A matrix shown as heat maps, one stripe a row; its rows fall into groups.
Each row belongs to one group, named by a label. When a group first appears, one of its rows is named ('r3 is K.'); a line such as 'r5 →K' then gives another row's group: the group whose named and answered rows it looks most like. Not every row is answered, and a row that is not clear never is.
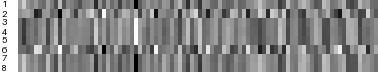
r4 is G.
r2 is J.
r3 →G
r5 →G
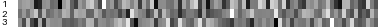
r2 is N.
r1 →J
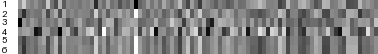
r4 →J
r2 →G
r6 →G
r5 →G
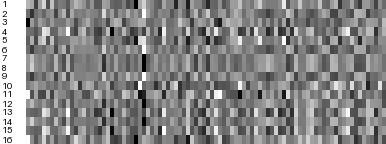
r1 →N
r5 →N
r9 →G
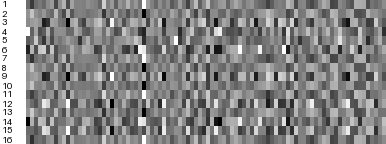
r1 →G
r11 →G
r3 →J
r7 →G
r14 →N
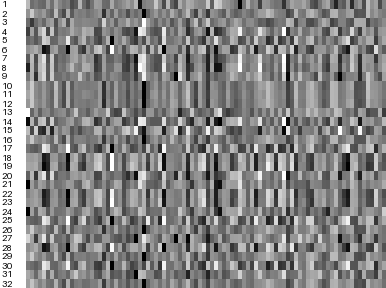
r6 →J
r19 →J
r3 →G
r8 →N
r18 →J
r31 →N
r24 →N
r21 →N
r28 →J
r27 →N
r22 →J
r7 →N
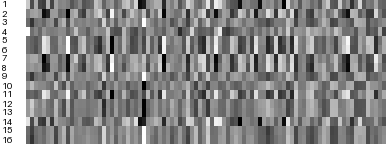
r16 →G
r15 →G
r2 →J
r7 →J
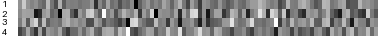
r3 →N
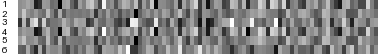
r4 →J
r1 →J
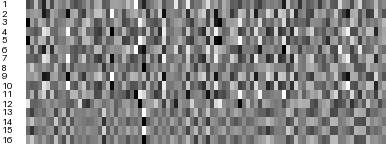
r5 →N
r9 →J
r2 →J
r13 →G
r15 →G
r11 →N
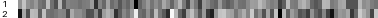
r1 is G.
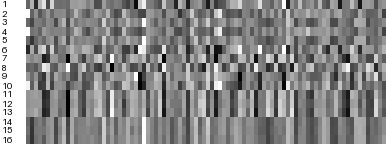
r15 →G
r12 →J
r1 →N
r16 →G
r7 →J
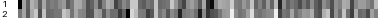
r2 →N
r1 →N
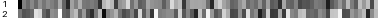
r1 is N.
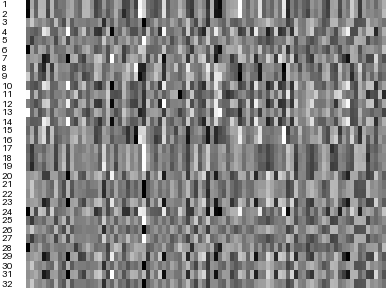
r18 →G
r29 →J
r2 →N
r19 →G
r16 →N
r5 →G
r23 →J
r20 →J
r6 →N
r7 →J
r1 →N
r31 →J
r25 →G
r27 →G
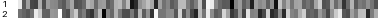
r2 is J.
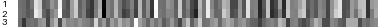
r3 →G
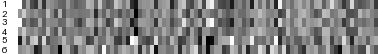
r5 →N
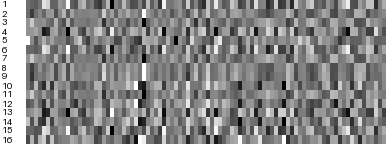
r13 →J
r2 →G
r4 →J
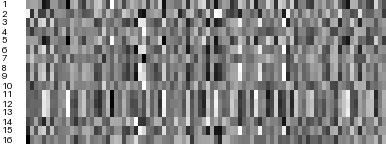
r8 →N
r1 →J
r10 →G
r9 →N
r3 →N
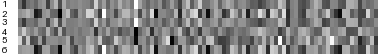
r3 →G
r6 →J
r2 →J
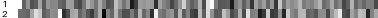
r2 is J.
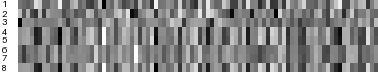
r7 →G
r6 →G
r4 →J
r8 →J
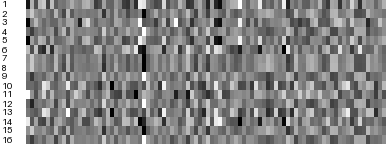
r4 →G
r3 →N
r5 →N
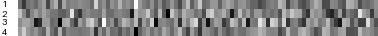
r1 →G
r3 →J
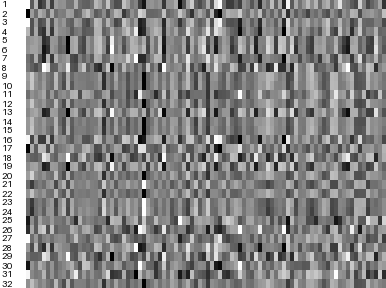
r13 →J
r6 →J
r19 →J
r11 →N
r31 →N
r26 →N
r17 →N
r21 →G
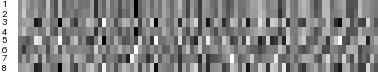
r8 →J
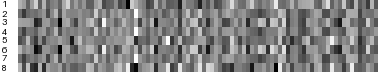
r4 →G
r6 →J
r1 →N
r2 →G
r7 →G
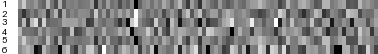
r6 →J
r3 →N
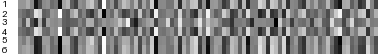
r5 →J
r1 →J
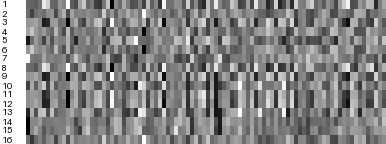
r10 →N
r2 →G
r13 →N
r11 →J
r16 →G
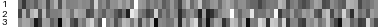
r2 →N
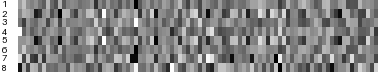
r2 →J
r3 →G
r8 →N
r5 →J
